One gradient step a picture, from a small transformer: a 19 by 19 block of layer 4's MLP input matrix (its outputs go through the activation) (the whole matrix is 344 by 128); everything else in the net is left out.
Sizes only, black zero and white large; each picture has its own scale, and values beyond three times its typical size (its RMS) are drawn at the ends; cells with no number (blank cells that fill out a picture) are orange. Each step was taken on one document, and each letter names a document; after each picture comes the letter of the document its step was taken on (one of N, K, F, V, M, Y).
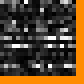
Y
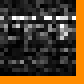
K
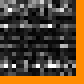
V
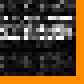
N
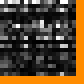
Y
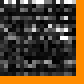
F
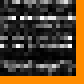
F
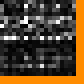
N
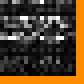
N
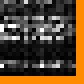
N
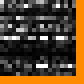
F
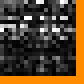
N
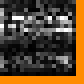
K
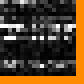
F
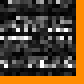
V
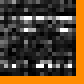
K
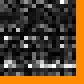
Y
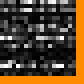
Y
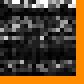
F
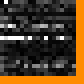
F
